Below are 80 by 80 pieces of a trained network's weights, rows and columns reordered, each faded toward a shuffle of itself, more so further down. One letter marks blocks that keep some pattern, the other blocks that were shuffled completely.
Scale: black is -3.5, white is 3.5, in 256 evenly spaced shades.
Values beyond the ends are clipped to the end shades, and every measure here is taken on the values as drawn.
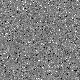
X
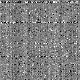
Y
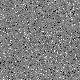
X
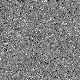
X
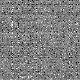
Y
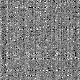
Y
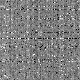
Y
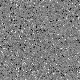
X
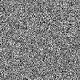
Y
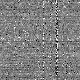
Y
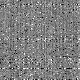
Y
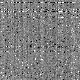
Y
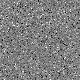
X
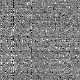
Y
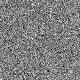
X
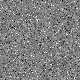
X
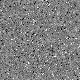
X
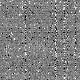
Y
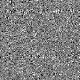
Y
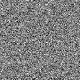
Y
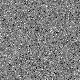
X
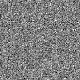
Y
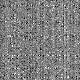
Y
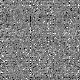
Y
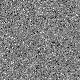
X
